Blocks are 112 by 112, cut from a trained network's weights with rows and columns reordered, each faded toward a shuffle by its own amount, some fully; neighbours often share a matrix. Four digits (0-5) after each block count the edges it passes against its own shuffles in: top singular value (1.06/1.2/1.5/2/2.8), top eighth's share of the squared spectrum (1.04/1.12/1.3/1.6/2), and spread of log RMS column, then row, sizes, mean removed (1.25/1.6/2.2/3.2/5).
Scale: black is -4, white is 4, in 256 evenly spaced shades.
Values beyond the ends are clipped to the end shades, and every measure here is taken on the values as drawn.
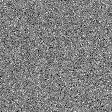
0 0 0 0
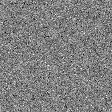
0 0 0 0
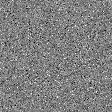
0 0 0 0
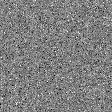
0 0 0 0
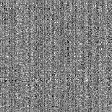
4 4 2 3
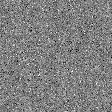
0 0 0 0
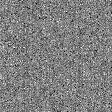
1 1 0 0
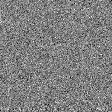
3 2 0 1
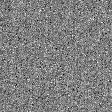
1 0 0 0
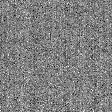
2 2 0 1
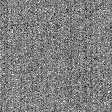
2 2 0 1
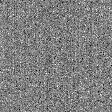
2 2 0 1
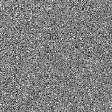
3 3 2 2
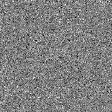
2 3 1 2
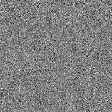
2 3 2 1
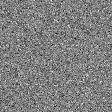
2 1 0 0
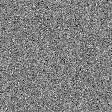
1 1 0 0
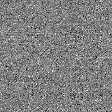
2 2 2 0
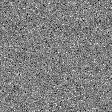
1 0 0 0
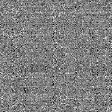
3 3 3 1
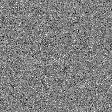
1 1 0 0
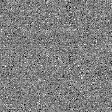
2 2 2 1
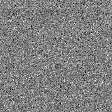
1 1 1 0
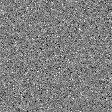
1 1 0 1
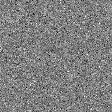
2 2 0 1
